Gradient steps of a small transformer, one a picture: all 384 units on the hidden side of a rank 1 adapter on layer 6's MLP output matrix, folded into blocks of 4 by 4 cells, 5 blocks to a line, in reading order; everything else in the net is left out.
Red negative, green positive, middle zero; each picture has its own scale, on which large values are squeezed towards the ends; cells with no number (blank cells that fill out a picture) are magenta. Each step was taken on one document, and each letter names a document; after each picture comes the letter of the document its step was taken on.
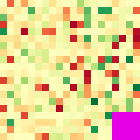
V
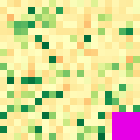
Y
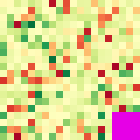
Y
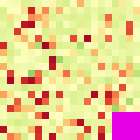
Y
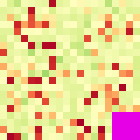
Y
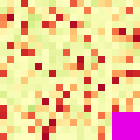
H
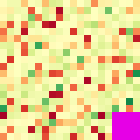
H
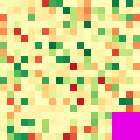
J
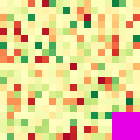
J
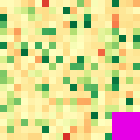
J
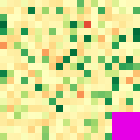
V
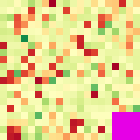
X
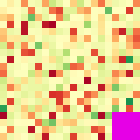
H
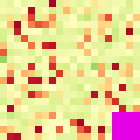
Y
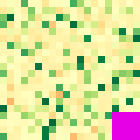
H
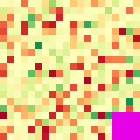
H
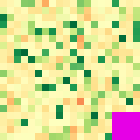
J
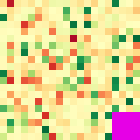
V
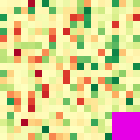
J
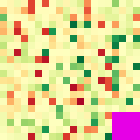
J
